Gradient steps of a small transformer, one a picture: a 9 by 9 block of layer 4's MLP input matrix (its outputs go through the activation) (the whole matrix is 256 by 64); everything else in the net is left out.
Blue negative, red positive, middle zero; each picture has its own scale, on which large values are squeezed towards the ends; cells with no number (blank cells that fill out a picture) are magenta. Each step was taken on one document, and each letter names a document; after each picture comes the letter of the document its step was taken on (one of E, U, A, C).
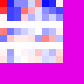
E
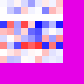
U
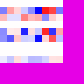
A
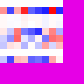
A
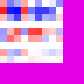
E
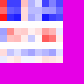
E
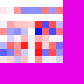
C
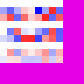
A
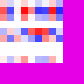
A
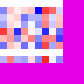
A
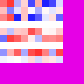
E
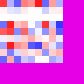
U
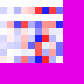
C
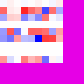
A
